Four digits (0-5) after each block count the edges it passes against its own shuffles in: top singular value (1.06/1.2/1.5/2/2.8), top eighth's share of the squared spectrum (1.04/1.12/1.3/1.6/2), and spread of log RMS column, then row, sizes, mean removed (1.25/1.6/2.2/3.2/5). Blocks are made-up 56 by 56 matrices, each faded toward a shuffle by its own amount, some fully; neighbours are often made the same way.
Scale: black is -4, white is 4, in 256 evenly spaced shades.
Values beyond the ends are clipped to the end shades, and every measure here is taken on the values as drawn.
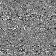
1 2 0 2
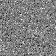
0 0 0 0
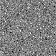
1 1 0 0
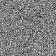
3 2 1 1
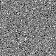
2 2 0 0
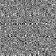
4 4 2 2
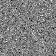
2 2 0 0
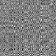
4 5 3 3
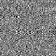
3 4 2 2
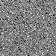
0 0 0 0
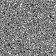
0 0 0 0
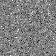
1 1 0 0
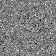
0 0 0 0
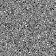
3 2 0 0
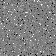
0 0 0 0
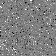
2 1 0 0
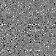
3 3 1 1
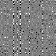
4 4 3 1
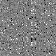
3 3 2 1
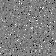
1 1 0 0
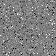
2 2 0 0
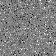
2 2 0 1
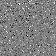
2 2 0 0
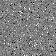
2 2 0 0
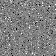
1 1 0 0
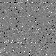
3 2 0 1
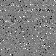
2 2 0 1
